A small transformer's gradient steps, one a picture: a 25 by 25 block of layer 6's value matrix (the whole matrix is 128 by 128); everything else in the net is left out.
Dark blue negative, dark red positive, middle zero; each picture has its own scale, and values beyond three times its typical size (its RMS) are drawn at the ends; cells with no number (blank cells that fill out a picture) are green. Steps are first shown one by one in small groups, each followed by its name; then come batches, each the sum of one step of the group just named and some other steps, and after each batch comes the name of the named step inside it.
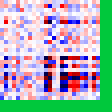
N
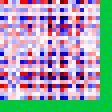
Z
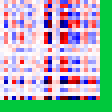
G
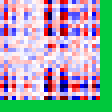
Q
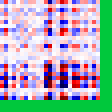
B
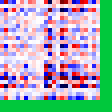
B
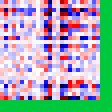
G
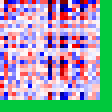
Z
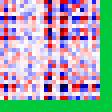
Q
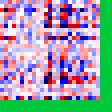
G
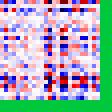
B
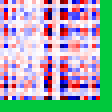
Q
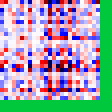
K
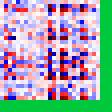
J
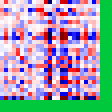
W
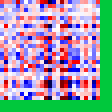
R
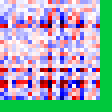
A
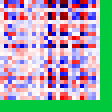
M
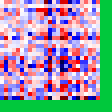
W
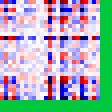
J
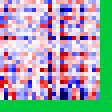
A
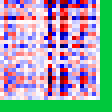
M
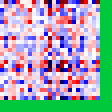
K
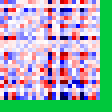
A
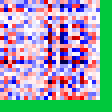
J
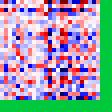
W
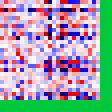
W
